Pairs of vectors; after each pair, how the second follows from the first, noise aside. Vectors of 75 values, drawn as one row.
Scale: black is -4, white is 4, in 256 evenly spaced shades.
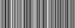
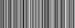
wrapped around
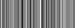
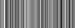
wrapped around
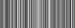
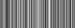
copied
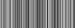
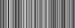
wrapped around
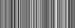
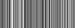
wrapped around
